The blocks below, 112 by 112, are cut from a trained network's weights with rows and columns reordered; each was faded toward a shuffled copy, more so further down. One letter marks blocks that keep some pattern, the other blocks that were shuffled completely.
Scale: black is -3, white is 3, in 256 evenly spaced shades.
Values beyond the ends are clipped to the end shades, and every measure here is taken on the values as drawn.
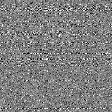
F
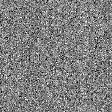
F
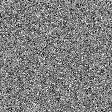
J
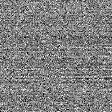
F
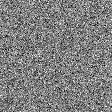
J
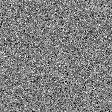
J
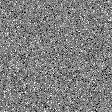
J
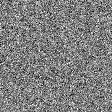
J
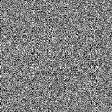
F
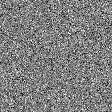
J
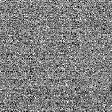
F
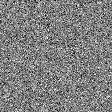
J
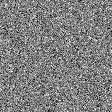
J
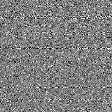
F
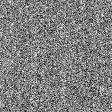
F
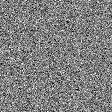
J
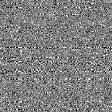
F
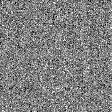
F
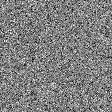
J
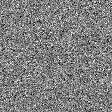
J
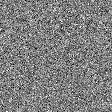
J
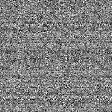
F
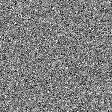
J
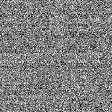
F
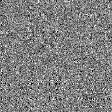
F
